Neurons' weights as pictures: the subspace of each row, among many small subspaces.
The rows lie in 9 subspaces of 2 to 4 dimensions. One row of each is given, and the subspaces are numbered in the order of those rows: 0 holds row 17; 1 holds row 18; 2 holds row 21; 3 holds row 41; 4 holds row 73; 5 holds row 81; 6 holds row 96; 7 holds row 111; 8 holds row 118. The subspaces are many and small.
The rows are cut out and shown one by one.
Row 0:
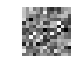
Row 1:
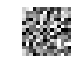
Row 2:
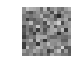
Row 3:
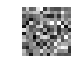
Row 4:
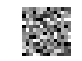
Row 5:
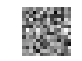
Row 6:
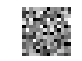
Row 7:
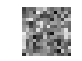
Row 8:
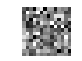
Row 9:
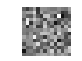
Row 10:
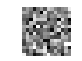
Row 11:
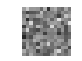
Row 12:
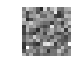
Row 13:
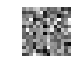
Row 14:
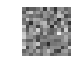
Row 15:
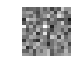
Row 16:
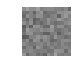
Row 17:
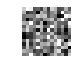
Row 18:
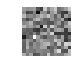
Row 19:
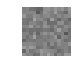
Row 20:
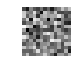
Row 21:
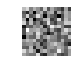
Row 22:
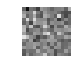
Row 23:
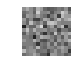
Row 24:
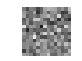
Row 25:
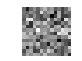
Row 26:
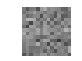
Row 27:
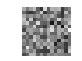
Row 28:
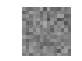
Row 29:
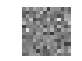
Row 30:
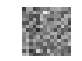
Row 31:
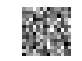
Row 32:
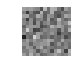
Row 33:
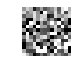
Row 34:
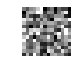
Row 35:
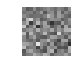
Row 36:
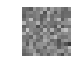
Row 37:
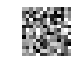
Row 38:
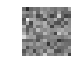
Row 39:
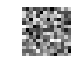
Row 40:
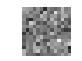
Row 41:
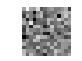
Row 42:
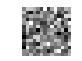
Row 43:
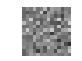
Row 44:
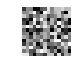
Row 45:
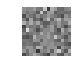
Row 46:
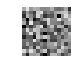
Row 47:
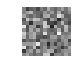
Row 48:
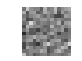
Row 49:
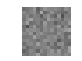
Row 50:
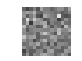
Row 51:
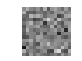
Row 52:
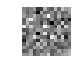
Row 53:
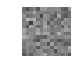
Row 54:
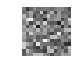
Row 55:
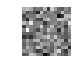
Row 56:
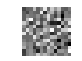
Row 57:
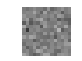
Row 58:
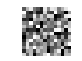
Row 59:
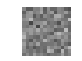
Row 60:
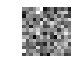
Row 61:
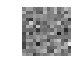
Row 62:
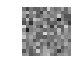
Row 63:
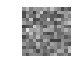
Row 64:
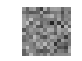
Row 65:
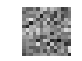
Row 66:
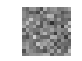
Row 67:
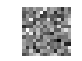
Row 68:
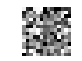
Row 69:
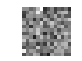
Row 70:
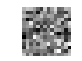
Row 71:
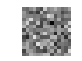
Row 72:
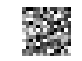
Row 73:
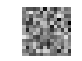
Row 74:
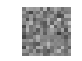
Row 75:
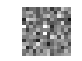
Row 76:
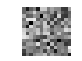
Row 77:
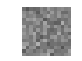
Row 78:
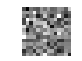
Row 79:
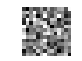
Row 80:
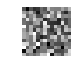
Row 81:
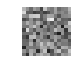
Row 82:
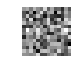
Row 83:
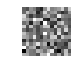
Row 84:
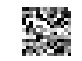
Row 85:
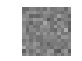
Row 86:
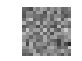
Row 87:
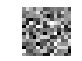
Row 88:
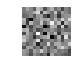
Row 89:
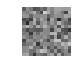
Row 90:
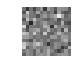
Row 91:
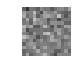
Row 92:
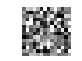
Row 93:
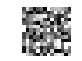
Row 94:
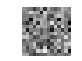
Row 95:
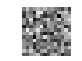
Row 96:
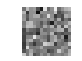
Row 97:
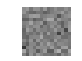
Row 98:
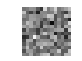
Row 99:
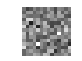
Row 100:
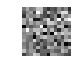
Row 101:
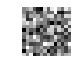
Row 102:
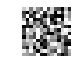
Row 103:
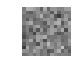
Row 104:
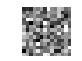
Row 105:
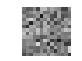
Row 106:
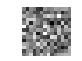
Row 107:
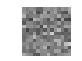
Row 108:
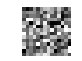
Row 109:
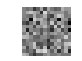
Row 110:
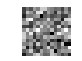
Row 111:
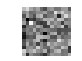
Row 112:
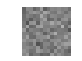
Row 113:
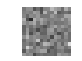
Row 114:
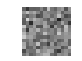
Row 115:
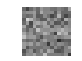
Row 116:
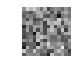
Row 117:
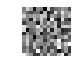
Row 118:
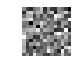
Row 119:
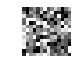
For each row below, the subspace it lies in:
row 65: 3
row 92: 4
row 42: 4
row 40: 7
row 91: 3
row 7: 7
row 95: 7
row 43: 1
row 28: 5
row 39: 3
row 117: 0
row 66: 4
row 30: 5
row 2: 8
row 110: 7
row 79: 2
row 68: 5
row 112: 5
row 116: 8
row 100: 1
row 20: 3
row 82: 2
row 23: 1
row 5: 2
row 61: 4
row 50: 7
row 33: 4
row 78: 2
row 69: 5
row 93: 0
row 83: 5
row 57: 0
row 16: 3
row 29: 1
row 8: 6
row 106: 6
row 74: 4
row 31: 8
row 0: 0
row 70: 1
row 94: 4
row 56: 1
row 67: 7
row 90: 6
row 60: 5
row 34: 5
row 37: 2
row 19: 5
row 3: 6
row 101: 6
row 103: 8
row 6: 1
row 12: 6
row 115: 2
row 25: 2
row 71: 4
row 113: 6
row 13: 4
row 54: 8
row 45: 0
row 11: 1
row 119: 7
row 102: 2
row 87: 4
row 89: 5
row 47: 4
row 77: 8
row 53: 3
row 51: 5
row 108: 1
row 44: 5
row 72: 8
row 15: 6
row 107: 1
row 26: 3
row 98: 4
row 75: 6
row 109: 4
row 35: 4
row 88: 6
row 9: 7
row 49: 7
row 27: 6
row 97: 5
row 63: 3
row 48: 6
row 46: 7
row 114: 1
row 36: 0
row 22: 3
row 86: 0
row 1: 0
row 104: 0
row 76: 3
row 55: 0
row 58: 8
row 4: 0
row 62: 1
